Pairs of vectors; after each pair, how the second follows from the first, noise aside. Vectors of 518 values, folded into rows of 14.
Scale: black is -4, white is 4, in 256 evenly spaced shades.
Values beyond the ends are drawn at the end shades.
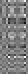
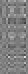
shrunk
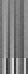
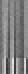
copied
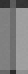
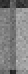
copied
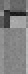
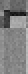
copied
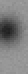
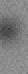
shrunk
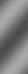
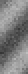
copied
